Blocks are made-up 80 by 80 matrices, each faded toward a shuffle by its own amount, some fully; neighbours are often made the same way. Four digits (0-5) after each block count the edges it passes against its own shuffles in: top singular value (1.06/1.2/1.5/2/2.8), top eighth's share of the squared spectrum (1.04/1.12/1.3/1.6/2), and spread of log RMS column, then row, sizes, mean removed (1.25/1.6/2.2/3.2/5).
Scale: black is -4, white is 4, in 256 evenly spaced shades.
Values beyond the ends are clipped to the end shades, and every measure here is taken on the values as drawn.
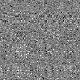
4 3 1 2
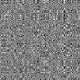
4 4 3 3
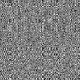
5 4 3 3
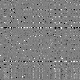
5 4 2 2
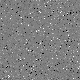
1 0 0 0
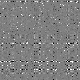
5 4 2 2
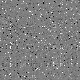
3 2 0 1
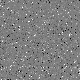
2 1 0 0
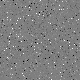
0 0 0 0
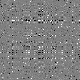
5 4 2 2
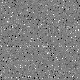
3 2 0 1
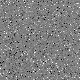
0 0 0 0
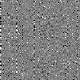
4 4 3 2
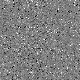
3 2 1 0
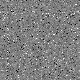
2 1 0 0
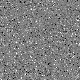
2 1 0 0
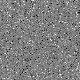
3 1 0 0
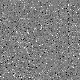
2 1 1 0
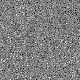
3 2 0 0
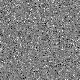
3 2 0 0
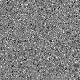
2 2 0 0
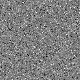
0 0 0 0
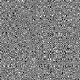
4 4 2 2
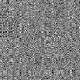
4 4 2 2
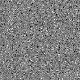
3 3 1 1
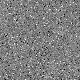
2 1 0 0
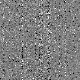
2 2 3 0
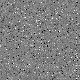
1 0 0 0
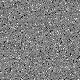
3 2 0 0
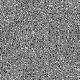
3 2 1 1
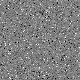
0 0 0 0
